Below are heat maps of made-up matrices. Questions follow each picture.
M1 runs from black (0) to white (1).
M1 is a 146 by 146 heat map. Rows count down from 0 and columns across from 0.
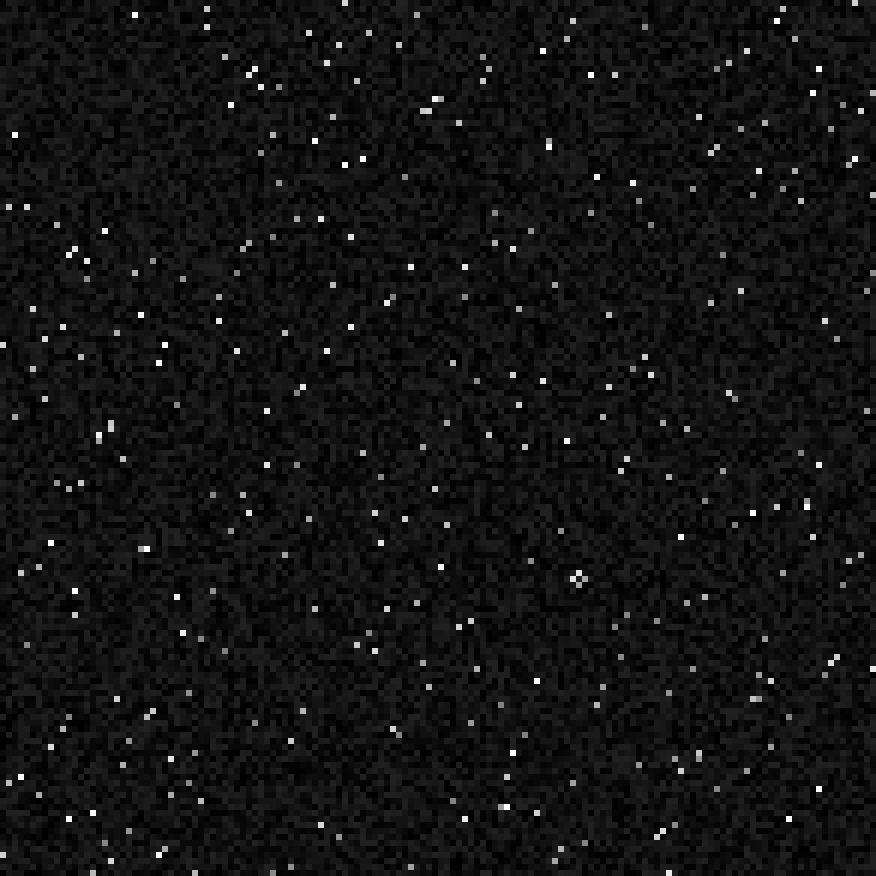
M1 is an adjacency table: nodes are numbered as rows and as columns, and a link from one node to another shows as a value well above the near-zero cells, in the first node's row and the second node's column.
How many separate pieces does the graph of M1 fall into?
1
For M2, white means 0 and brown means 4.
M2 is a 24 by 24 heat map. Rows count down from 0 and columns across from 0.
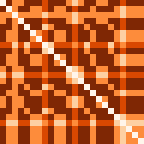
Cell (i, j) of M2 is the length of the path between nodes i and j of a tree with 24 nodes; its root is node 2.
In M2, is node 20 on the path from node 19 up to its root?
yes
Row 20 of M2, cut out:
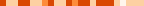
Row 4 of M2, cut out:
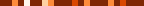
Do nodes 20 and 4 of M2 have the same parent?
no
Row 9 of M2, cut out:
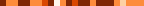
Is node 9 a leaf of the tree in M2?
yes
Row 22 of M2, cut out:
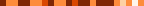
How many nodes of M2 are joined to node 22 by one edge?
1
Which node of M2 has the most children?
20
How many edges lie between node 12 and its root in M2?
1
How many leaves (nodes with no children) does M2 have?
20
